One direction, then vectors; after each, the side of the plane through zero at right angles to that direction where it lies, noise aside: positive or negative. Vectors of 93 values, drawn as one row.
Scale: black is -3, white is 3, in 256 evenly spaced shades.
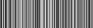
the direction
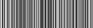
negative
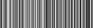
positive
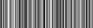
positive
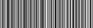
negative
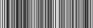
negative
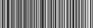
negative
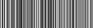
negative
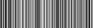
positive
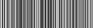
negative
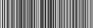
negative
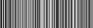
positive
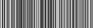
negative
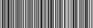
negative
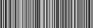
positive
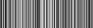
positive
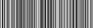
negative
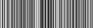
negative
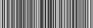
negative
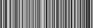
positive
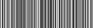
negative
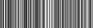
positive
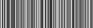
negative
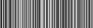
positive
